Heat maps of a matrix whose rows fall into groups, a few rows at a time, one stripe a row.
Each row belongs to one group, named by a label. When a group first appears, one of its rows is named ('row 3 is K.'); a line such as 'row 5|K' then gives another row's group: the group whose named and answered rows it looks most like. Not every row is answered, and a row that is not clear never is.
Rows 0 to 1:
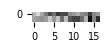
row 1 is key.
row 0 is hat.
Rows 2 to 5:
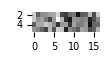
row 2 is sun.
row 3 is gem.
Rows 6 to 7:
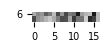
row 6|sun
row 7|key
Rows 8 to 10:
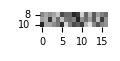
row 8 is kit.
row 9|sun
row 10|gem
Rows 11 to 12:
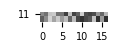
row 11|kit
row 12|key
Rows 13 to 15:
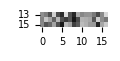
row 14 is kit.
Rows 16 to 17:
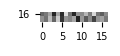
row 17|kit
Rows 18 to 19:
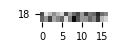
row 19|gem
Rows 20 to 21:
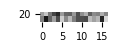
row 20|hat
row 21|sun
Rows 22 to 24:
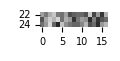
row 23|key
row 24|hat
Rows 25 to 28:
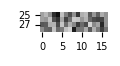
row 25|hat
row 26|hat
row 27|sun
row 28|gem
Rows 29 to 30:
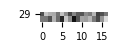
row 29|key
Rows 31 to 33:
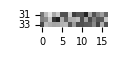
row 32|hat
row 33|key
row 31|kit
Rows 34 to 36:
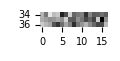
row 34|kit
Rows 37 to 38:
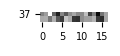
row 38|gem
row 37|hat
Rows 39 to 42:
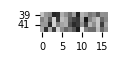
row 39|hat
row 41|sun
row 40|sun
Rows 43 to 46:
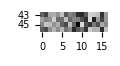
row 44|sun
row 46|sun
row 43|sun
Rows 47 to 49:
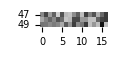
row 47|kit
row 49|sun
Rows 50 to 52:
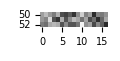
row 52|kit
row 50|kit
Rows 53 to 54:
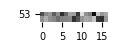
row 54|gem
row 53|kit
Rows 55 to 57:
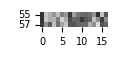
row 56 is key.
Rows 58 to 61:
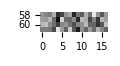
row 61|kit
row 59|hat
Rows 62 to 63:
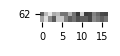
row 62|kit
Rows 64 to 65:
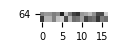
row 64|gem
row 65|key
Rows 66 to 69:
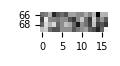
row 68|key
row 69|hat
